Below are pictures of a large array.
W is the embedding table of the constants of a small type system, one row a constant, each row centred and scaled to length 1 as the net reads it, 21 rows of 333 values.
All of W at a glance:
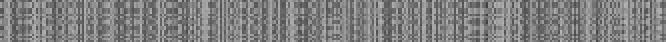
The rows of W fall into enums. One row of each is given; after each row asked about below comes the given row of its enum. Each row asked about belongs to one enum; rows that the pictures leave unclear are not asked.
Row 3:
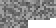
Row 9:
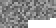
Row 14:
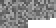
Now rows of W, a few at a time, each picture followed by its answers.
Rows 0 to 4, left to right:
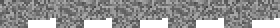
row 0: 14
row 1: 3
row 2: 3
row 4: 14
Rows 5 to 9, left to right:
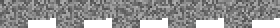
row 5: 14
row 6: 14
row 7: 3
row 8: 14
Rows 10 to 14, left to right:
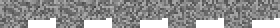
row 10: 3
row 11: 3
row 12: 9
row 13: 14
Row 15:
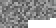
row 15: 9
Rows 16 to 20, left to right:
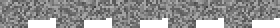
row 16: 9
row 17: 3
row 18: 14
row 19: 3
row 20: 9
